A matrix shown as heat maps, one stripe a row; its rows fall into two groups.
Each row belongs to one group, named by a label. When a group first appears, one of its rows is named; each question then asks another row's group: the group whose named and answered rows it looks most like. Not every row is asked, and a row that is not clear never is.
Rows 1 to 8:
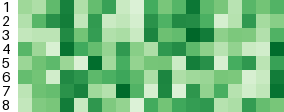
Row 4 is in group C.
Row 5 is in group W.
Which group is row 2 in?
W
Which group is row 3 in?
W
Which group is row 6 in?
C
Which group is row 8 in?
W
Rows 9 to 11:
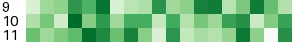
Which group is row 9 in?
W
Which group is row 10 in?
C
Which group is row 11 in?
C
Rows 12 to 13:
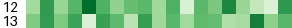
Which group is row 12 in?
C
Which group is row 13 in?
W
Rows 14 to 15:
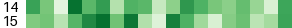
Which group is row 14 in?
C
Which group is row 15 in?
C
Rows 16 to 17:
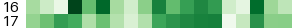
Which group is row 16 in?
W
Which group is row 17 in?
W
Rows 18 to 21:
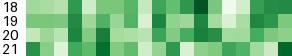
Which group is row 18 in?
W
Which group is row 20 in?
W
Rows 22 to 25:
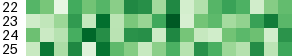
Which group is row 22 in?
C
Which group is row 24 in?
C
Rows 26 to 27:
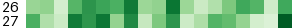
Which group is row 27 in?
C
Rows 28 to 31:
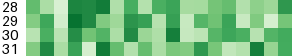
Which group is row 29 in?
C
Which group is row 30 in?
C
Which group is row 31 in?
W
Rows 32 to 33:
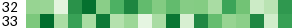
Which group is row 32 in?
C
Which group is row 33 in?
W
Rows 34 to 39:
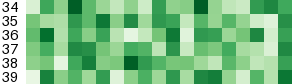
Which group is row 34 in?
W
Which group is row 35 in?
C
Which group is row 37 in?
C
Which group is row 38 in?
C
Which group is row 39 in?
W
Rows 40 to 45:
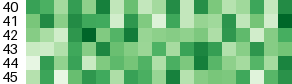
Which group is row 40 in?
W
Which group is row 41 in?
C
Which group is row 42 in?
C
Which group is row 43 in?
W
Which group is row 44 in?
W
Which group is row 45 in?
C
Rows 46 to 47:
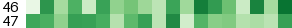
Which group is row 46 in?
W
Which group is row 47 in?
C
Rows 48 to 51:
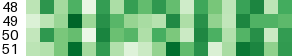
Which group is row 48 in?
W
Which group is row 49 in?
W
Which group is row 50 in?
W
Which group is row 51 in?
W
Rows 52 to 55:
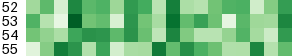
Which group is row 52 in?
C
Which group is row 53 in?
C
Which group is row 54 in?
C
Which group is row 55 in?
W
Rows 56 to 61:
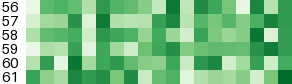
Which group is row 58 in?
W
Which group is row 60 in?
W
